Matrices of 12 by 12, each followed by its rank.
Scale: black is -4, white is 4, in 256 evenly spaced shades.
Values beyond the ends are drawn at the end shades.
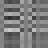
one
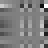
one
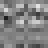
two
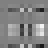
one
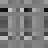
one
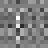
two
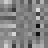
two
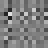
two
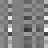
one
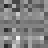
two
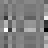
one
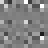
two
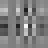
one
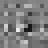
two
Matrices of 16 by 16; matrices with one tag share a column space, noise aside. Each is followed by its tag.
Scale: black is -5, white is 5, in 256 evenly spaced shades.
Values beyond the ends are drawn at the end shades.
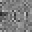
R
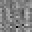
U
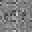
R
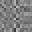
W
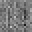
U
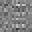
W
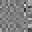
W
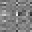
R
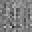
U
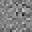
W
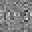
R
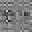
R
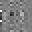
R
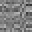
W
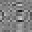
R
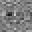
R
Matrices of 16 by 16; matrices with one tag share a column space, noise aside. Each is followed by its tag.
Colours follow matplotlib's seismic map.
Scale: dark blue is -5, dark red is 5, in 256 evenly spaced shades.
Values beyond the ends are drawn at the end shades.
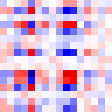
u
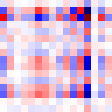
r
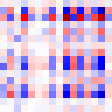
r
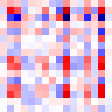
r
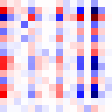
r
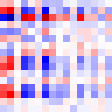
r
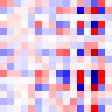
u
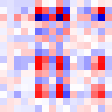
r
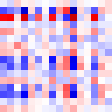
r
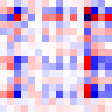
r
